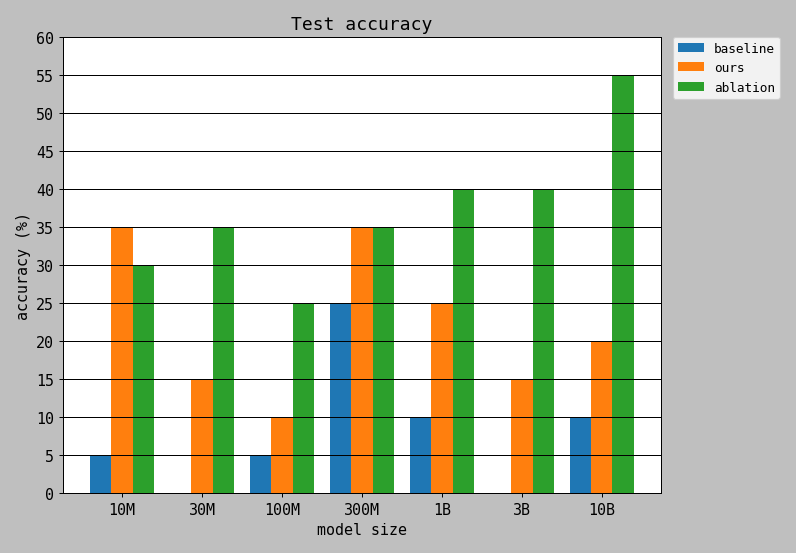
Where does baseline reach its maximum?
300M
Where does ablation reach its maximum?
10B
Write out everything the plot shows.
Title: Test accuracy
x-axis: model size, ticks 10M 30M 100M 300M 1B 3B 10B
y-axis: accuracy (%), ticks 0 5 10 15 20 25 30 35 40 45 50 55 60
Legend: baseline, ours, ablation
Values:
baseline: 5 0 5 25 10 0 10
ours: 35 15 10 35 25 15 20
ablation: 30 35 25 35 40 40 55
